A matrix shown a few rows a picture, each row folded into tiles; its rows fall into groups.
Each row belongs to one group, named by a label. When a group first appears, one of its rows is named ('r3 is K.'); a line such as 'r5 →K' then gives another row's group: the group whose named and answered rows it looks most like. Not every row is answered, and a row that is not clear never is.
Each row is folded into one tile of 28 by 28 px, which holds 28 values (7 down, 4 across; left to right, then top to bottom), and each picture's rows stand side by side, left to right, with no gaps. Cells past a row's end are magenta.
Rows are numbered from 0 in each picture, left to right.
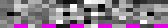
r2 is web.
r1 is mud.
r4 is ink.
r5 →web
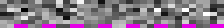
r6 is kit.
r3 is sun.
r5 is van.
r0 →kit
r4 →kit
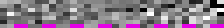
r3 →kit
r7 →sun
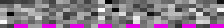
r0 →web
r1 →ink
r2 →mud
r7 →web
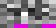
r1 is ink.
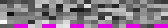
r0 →web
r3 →sun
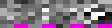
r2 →kit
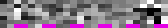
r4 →kit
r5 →mud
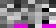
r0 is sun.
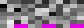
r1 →van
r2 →kit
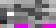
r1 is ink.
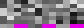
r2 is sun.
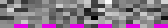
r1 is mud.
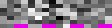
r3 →van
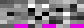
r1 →kit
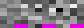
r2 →kit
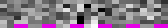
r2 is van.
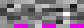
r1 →kit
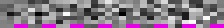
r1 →web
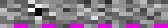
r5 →kit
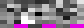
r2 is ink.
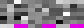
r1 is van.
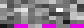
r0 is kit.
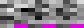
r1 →ink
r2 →ink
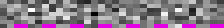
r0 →kit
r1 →web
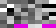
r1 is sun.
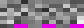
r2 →van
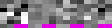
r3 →mud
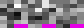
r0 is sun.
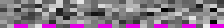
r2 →ink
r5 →kit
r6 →van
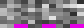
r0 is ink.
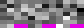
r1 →sun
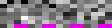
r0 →kit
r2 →mud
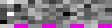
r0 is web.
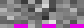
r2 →van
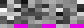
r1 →ink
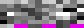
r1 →ink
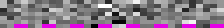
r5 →ink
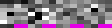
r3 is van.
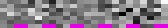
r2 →kit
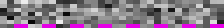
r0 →ink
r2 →web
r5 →mud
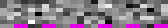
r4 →sun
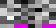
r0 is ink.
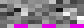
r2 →van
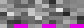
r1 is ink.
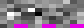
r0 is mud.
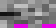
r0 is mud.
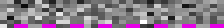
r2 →web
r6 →sun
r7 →sun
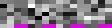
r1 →kit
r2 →mud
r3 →sun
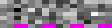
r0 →mud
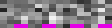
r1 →van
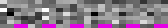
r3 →web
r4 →web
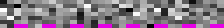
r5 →van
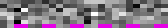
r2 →van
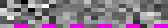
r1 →kit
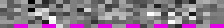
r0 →ink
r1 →van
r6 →web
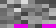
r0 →sun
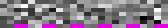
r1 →kit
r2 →web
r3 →mud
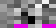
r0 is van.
